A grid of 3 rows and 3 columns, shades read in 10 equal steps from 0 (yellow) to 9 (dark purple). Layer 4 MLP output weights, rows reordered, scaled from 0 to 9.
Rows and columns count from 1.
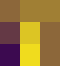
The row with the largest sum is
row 3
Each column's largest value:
9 4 5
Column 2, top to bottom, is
4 1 0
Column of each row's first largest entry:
1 1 1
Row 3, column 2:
0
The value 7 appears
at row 2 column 1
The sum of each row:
13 13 14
